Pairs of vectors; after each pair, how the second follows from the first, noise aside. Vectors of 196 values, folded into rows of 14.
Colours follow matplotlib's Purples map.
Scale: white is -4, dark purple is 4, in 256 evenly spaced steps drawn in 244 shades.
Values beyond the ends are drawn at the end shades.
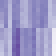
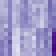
negated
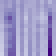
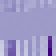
partly zeroed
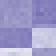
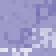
partly zeroed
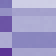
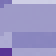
partly zeroed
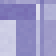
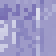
partly zeroed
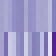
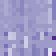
partly zeroed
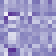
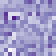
sign-scrambled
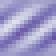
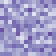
shuffled
